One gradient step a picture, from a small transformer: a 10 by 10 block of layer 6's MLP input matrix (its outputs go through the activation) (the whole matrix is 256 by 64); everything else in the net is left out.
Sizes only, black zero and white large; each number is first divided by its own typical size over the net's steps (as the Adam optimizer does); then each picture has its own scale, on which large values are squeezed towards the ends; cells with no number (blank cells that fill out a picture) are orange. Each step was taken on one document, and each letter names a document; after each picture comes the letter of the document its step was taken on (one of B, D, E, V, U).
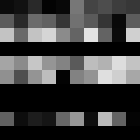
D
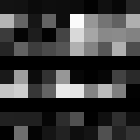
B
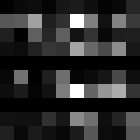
B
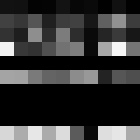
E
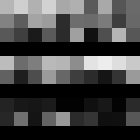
D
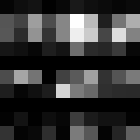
B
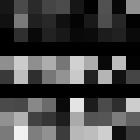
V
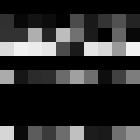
E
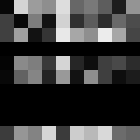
E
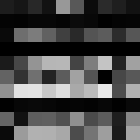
V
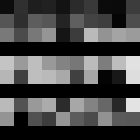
D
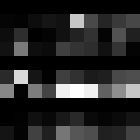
B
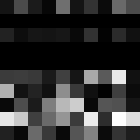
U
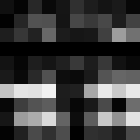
V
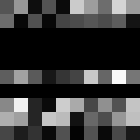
U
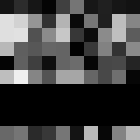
E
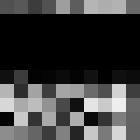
U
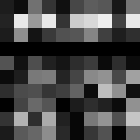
V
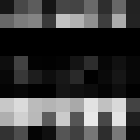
U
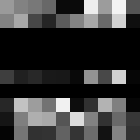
U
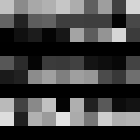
D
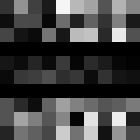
U
